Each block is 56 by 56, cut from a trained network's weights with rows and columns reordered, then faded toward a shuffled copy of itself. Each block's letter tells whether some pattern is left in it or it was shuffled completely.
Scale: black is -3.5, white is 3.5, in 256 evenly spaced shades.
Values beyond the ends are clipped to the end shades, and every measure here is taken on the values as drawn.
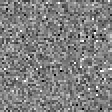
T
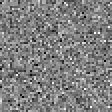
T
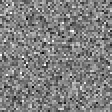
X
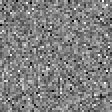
X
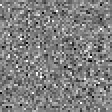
T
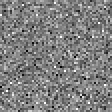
T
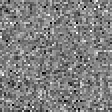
T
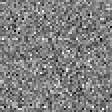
T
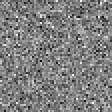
T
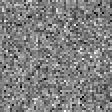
X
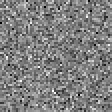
X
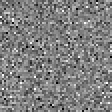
T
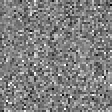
T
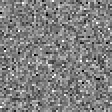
X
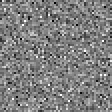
X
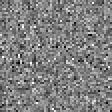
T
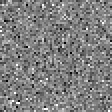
X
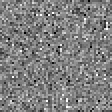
T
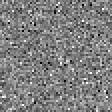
X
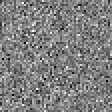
T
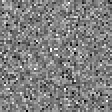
X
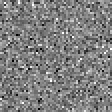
X
